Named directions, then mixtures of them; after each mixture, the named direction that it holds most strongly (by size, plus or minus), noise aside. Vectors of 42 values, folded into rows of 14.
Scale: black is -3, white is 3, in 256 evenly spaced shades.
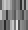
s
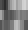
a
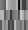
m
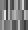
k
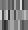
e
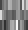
s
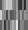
s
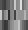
e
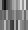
s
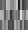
m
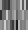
s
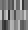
e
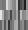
m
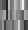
k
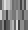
s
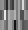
k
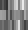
a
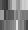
a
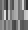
k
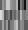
m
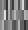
k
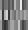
e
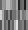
m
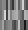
k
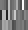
k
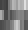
a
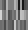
m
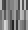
s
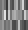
k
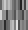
s
